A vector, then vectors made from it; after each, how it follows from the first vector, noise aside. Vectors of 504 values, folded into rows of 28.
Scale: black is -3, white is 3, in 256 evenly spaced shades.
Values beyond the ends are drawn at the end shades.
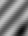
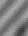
shrunk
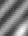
negated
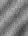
shrunk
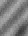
shrunk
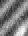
negated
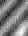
negated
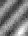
negated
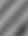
shrunk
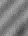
shrunk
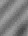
shrunk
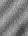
shrunk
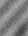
shrunk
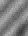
shrunk
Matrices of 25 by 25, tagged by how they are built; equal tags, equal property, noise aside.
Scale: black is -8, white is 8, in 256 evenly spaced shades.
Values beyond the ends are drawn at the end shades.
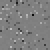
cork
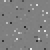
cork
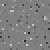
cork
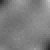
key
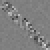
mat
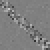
mat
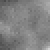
key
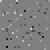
cork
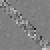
mat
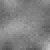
key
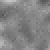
key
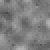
key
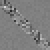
mat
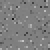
cork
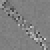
mat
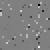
cork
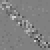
mat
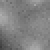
key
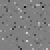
cork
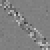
mat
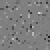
cork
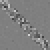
mat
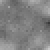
key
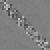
mat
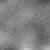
key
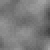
key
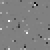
cork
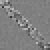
mat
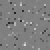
cork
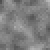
key
